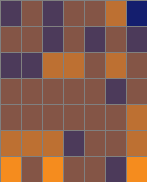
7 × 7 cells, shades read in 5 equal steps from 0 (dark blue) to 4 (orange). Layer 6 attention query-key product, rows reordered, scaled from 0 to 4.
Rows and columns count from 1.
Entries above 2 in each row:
1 0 3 0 1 4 3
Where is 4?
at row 7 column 1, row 7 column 3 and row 7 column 7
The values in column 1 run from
1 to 4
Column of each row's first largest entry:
6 1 3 1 7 1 1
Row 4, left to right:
2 2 2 2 2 1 2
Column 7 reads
0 1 2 2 3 3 4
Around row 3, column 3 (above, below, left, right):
1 2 1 3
